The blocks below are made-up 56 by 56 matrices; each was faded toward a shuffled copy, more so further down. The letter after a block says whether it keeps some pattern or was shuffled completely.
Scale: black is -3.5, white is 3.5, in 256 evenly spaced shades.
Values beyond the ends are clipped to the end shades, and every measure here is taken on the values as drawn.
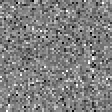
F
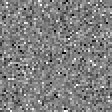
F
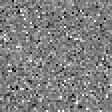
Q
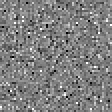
Q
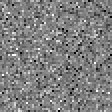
F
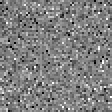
Q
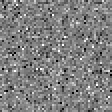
Q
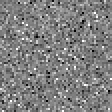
F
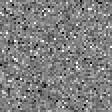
F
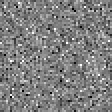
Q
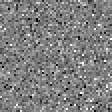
F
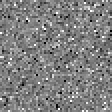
F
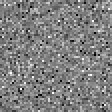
Q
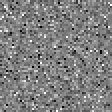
Q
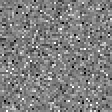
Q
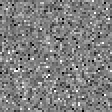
F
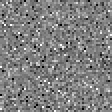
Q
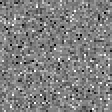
F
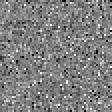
F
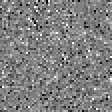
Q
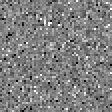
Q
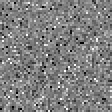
F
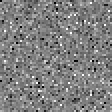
F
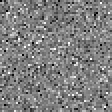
Q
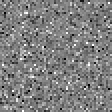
F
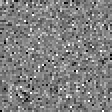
Q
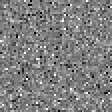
F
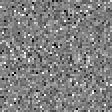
Q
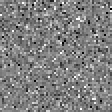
F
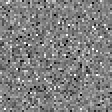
Q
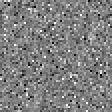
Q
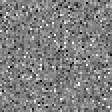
Q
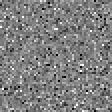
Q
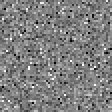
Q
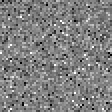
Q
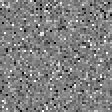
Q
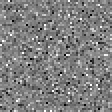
F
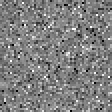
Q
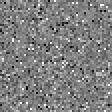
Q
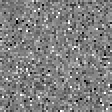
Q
